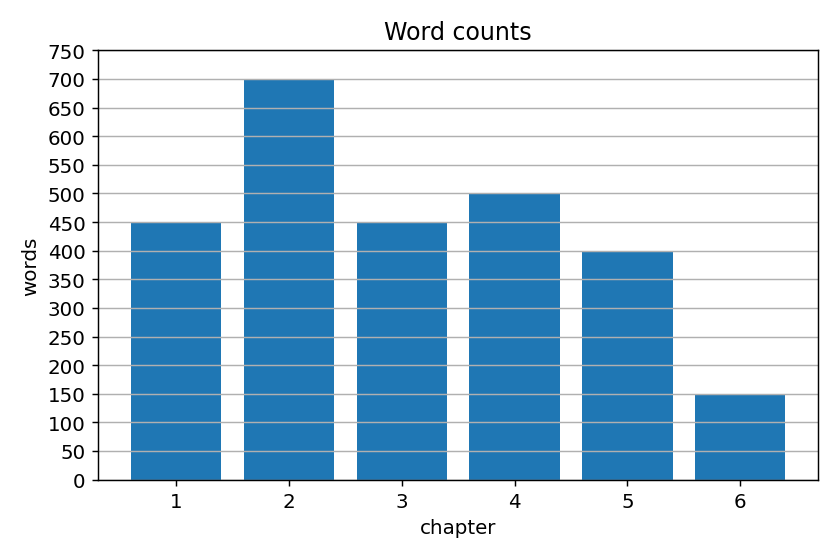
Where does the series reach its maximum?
2
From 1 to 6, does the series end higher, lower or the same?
lower
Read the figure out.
Title: Word counts
x-axis: chapter, ticks 1 2 3 4 5 6
y-axis: words, ticks 0 50 100 150 200 250 300 350 400 450 500 550 600 650 700 750
Values:
450 700 450 500 400 150
